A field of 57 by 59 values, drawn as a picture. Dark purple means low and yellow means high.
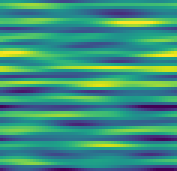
The bottom right is the ninth with the lowest average. Streaks run across, left to right. Horizontal stripes repeat 11 times down the table.
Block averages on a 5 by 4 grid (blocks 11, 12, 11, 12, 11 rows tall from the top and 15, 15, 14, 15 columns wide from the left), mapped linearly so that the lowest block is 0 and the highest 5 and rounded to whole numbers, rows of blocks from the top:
3223 / 5435 / 2344 / 3221 / 2120
